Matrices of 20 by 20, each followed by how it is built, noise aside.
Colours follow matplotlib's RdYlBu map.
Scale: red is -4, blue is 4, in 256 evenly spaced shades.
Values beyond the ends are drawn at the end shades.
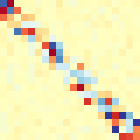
banded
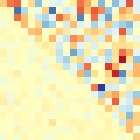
upper triangular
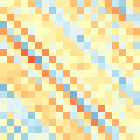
Toeplitz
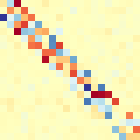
banded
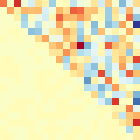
upper triangular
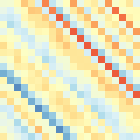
Toeplitz
